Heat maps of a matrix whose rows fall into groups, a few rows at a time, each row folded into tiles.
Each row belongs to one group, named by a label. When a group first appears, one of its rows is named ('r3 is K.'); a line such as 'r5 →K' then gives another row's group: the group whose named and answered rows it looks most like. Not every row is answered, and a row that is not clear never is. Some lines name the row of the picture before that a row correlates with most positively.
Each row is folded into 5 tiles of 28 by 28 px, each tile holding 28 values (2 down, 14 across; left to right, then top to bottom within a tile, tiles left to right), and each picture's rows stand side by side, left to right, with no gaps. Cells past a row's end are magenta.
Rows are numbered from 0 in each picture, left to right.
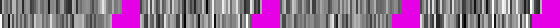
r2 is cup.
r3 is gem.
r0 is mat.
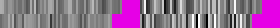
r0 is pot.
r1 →cup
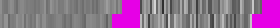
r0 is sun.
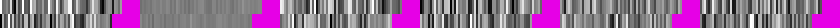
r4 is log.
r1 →mat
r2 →pot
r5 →cup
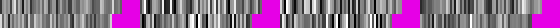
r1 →cup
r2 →log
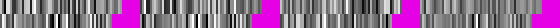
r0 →log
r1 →cup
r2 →sun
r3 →log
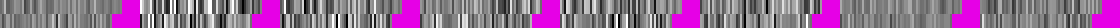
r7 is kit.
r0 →cup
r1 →pot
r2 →cup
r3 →sun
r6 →pot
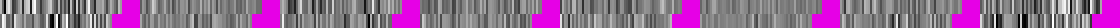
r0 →log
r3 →kit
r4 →mat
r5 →cup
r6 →log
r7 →gem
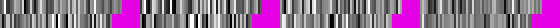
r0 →cup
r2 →log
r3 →kit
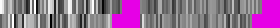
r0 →pot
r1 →kit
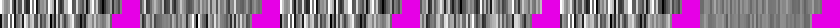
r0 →pot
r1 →cup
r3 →kit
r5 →mat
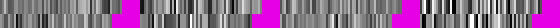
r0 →gem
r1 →mat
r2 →cup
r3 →cup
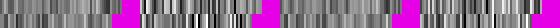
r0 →gem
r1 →log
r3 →gem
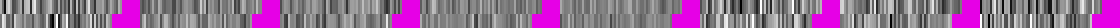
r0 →log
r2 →gem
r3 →cup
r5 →kit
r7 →mat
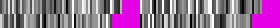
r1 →pot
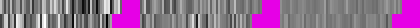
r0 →sun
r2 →sun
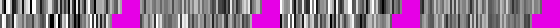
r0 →log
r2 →pot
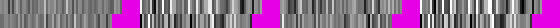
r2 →kit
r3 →pot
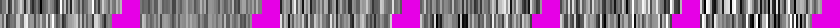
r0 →kit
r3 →gem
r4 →gem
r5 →log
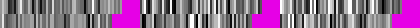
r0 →kit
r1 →cup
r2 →pot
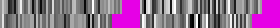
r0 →kit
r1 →log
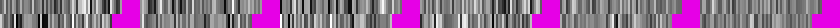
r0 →gem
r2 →mat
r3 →sun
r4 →cup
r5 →cup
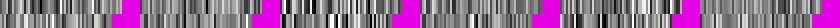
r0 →kit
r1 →gem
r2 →cup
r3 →cup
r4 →gem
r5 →sun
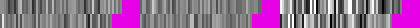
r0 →kit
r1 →cup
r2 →pot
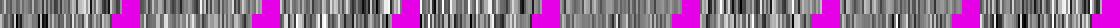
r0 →gem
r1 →kit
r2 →sun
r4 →log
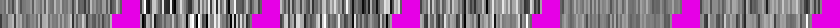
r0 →sun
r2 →sun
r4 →mat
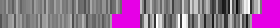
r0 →sun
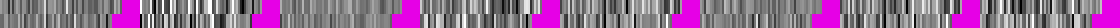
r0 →sun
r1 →pot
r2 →pot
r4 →gem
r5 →log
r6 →gem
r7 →kit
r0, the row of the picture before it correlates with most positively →1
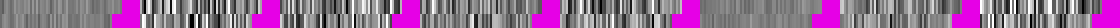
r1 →log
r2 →gem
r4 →kit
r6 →pot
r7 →pot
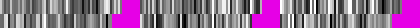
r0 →sun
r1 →gem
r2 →pot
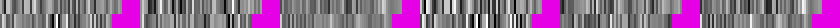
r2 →mat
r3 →log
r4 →mat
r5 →mat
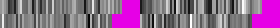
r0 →kit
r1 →mat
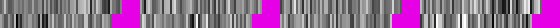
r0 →gem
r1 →log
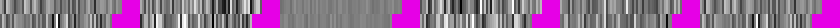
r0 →log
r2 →mat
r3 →kit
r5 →log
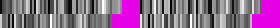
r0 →mat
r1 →mat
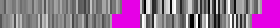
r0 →sun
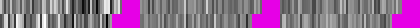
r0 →sun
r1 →sun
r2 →kit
